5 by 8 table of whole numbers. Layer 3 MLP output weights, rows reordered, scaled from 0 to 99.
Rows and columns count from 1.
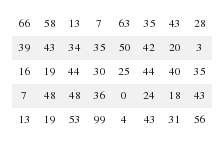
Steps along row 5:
up up up down up down up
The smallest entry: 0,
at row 4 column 5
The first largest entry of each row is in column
1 5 3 2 4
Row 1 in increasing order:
7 13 28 35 43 58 63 66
